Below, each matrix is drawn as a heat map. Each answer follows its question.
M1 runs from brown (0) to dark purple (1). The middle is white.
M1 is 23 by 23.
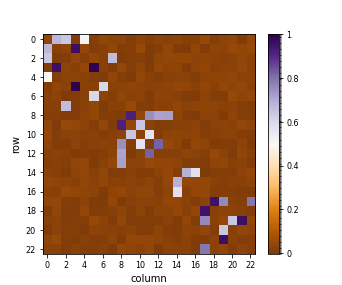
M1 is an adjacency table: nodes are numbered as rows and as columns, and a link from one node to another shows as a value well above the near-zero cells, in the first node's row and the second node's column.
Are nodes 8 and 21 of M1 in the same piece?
no
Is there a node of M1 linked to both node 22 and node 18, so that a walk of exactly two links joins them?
yes
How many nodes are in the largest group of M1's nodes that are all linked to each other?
3
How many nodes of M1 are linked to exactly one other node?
10
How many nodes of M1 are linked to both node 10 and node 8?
2
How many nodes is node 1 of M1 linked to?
2
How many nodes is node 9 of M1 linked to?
2
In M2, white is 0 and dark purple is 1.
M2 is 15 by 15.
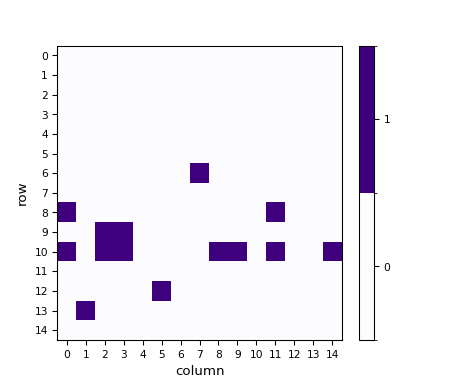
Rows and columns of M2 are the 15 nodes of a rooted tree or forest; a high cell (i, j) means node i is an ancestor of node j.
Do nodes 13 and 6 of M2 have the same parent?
no
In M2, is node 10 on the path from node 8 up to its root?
yes
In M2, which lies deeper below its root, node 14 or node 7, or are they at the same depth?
the same depth
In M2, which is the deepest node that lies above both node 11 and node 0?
8
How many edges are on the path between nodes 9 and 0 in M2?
3
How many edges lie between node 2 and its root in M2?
2
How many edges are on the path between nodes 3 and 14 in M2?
3
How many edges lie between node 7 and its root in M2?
1
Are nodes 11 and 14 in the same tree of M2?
yes
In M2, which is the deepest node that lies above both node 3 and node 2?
9
